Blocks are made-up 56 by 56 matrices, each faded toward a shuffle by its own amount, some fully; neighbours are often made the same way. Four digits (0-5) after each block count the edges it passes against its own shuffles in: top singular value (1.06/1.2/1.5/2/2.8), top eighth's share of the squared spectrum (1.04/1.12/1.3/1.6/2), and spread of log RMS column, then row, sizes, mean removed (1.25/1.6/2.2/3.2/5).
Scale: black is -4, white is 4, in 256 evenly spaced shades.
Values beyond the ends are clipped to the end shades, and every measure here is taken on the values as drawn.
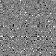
4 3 1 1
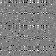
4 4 2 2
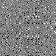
4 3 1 1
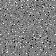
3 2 0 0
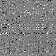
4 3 1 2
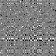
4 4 2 3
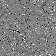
0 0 0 0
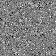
2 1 0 0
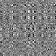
4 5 3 3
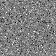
0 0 0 0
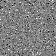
0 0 0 0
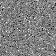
2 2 0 0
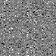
3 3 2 1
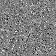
1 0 0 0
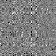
4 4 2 2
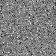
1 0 0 0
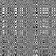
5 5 3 3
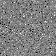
1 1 0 0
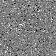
0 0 0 0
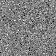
2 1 0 0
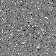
1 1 0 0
